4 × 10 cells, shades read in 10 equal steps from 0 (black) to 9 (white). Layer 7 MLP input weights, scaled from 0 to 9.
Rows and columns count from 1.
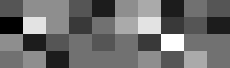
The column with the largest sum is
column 7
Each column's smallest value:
0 1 1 2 1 4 2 1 3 1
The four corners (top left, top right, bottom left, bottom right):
3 3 4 4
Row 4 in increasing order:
1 3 4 4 4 4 4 5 5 6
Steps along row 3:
down up up down up down up down same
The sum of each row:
36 39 39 40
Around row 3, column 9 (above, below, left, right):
3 6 9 4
